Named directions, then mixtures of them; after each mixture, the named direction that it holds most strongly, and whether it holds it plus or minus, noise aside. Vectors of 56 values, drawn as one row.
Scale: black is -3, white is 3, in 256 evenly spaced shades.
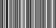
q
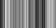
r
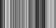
r, plus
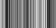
r, minus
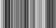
r, minus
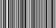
q, minus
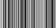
q, minus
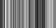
r, plus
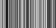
q, plus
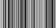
q, minus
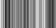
r, minus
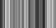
r, plus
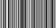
q, minus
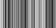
r, minus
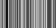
q, plus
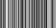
q, minus
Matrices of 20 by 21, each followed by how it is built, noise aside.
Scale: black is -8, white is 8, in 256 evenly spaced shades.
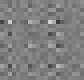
low rank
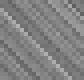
Toeplitz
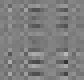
low rank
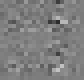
low rank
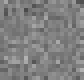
low rank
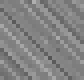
Toeplitz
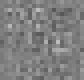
low rank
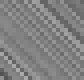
Toeplitz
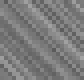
Toeplitz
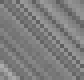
Toeplitz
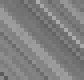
Toeplitz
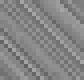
Toeplitz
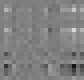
low rank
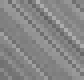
Toeplitz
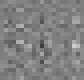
low rank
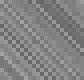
Toeplitz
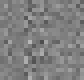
low rank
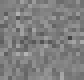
low rank
